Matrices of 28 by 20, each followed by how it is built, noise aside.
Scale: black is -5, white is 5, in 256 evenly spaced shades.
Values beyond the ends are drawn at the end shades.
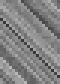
Toeplitz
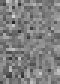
low rank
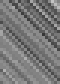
Toeplitz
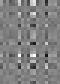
low rank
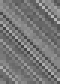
Toeplitz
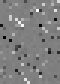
sparse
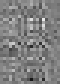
low rank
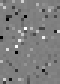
sparse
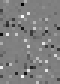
sparse
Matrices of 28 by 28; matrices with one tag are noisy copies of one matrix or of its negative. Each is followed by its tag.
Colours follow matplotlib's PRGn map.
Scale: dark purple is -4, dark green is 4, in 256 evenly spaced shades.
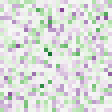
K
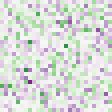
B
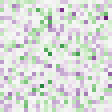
K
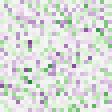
B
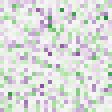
K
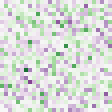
B
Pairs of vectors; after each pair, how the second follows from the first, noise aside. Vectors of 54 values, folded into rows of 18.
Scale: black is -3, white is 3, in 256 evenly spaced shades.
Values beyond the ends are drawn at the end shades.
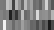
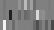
partly zeroed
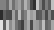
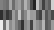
copied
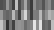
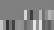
partly zeroed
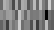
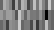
copied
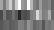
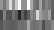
copied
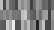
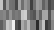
copied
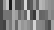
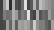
copied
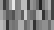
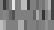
partly zeroed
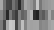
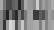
copied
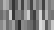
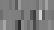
partly zeroed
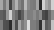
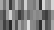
copied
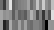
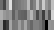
copied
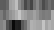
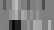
partly zeroed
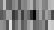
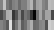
copied
